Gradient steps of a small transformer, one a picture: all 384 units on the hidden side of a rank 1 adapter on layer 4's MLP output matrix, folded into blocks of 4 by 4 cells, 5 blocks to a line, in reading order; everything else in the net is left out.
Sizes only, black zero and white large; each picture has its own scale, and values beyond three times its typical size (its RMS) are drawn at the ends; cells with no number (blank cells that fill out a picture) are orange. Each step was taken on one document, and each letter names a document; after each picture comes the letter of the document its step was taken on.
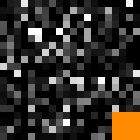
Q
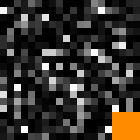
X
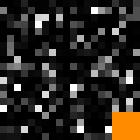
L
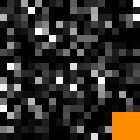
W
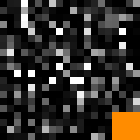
Q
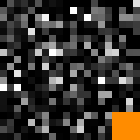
W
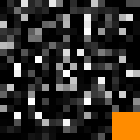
Q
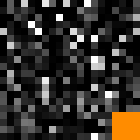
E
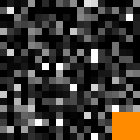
E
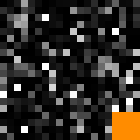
L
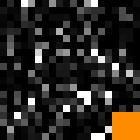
E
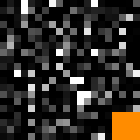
Q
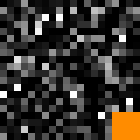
L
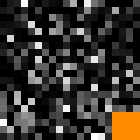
E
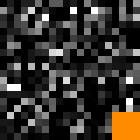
W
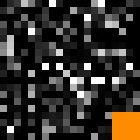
Q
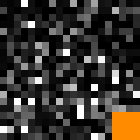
E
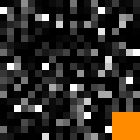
L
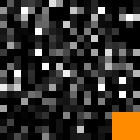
W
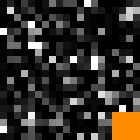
E
